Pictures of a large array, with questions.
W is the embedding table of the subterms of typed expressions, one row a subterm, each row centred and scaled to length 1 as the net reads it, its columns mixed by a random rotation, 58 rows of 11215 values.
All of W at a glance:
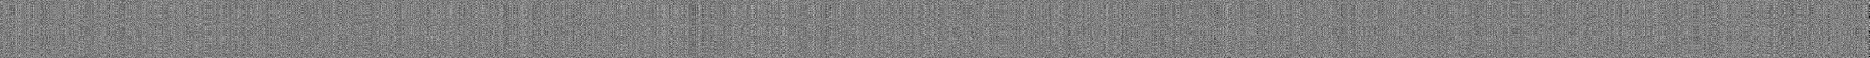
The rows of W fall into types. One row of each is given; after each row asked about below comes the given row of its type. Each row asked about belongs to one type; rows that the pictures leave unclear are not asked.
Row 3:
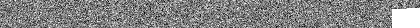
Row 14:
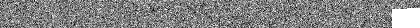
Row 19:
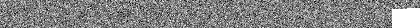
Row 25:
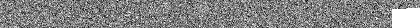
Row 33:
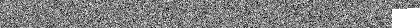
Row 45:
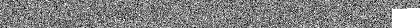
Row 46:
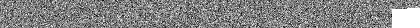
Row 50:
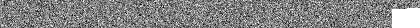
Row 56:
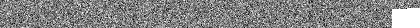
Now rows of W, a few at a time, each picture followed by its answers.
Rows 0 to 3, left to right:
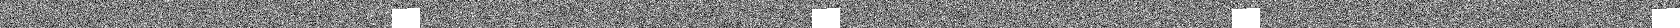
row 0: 33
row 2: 19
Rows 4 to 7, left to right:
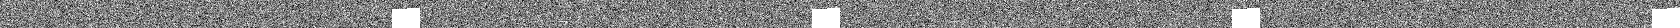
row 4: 33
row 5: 46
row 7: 46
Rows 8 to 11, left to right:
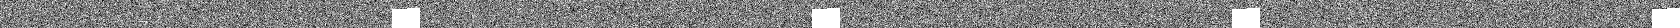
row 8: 46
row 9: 14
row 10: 46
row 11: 56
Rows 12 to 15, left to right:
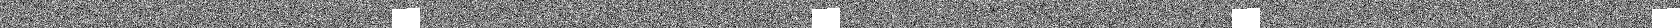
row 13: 46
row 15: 45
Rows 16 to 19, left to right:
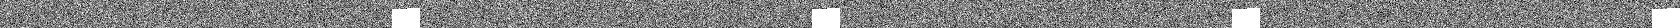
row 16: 56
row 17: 56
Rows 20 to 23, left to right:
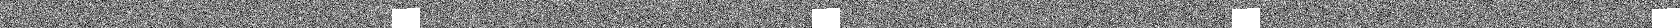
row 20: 33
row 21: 14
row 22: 45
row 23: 19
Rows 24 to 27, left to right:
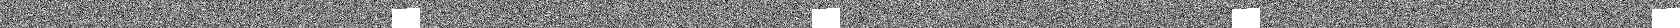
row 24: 46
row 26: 56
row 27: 14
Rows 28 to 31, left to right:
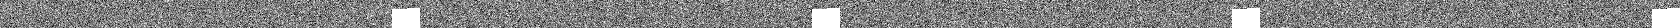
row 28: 33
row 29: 33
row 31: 56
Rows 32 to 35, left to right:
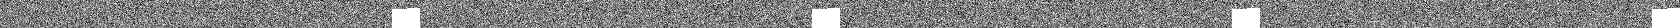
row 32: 50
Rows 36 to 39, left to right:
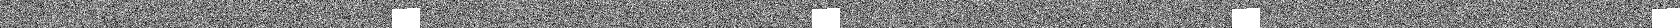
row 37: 50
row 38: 14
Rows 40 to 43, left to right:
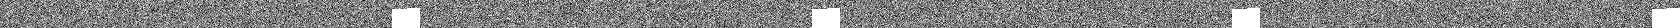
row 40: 14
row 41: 3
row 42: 46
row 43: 14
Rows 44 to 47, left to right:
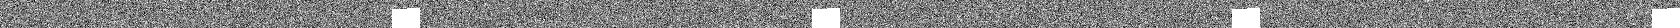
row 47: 33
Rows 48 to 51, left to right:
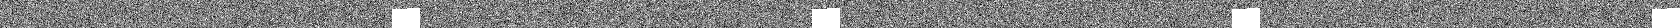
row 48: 45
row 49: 3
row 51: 45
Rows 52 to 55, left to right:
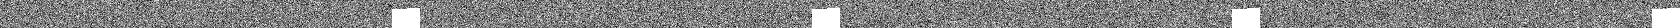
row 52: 50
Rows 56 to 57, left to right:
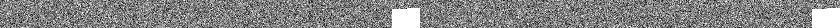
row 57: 14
